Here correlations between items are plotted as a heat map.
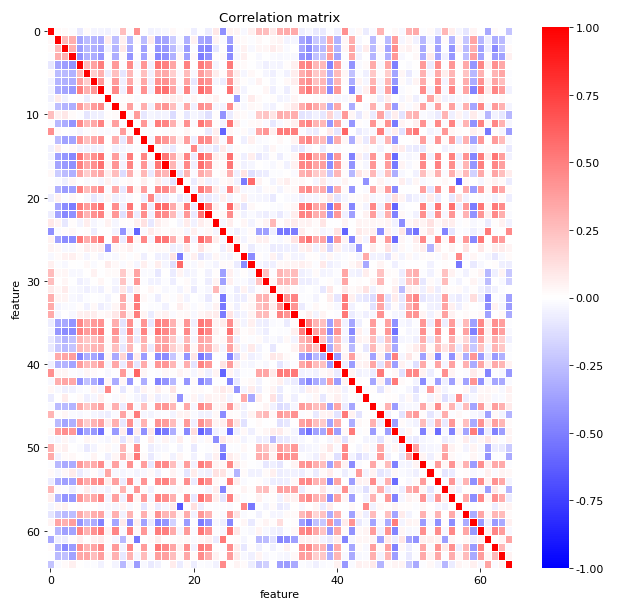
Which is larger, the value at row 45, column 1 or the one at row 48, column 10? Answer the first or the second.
the second
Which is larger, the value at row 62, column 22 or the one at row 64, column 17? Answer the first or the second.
the first
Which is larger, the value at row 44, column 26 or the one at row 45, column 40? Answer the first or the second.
the second
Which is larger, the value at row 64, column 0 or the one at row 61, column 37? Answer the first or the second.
the second
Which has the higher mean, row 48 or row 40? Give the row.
40
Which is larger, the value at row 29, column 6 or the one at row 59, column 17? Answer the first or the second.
the first
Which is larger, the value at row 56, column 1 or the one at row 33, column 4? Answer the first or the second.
the second
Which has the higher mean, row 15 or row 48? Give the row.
15
